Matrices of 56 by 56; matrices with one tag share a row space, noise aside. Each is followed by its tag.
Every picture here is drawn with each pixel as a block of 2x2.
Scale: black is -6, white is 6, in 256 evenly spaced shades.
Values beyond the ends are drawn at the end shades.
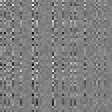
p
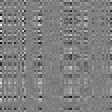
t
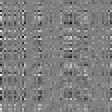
t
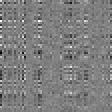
t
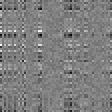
t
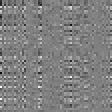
t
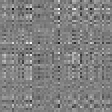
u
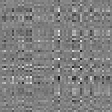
u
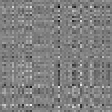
u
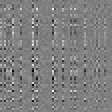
p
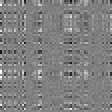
t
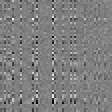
p
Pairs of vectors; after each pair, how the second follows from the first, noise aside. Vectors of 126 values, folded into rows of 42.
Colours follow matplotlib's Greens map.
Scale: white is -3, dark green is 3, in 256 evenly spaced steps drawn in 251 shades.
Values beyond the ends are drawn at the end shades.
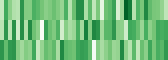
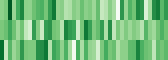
shuffled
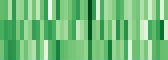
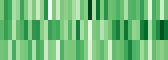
sign-scrambled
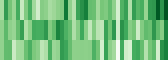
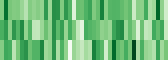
shuffled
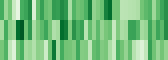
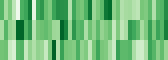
copied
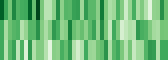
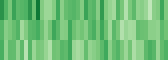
shrunk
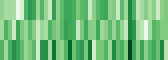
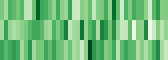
shuffled
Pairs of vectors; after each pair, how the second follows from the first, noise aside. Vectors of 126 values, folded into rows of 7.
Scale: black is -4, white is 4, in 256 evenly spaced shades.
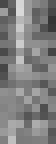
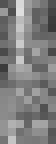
copied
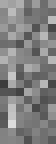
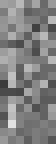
copied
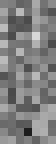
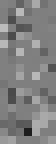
partly zeroed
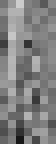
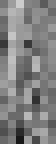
copied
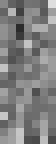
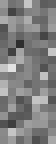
shuffled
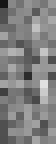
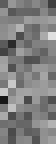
shuffled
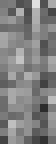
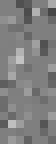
partly zeroed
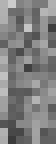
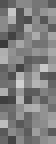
shuffled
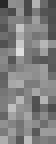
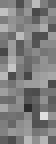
shuffled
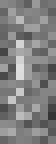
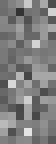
shuffled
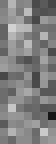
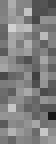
copied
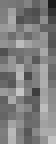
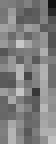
copied
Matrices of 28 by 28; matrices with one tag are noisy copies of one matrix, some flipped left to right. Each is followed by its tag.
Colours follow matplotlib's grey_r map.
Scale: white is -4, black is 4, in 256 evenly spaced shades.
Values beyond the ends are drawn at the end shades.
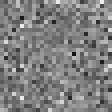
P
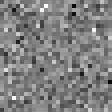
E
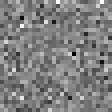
P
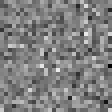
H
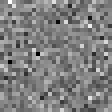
P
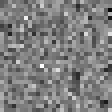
H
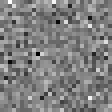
P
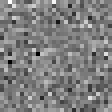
P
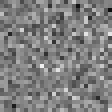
H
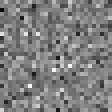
H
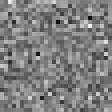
P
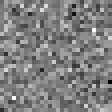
E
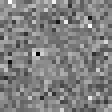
P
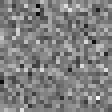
E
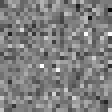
H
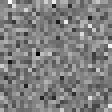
P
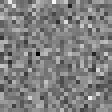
P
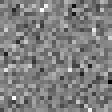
E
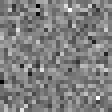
E
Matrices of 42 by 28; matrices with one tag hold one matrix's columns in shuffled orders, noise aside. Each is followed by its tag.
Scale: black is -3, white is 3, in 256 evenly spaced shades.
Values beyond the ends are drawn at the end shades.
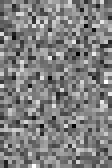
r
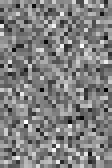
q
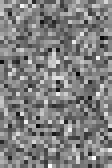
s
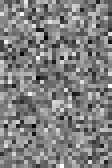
r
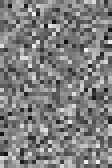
q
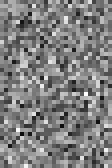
s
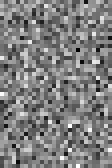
s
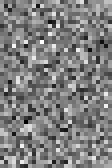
q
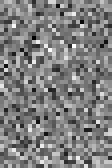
q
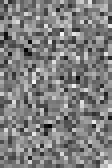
r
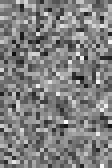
r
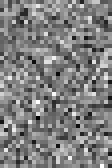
s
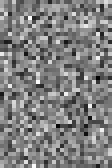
r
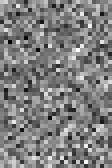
q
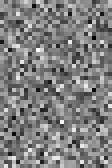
q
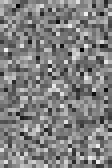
q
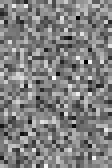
s
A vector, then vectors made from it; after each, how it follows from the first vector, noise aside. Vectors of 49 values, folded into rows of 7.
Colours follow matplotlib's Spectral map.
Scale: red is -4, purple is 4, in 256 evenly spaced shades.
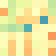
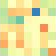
wrapped around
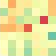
negated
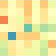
reversed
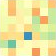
wrapped around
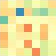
wrapped around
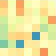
wrapped around
